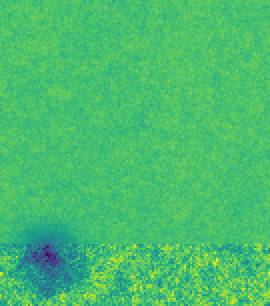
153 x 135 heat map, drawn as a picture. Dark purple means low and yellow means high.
Mirror symmetry: none. Seam: horizontal, 80% of the way down, the top part calmer. Odd rows or columns: none. Ninth with the lowest average: bottom left. Dips: one, in the bottom left. Average level on the scale: 70%. Histogram: skewed, a long tail of low values.
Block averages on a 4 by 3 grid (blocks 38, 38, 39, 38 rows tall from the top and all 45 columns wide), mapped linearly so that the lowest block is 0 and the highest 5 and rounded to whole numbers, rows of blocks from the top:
5 5 5
5 5 5
4 5 5
0 5 5
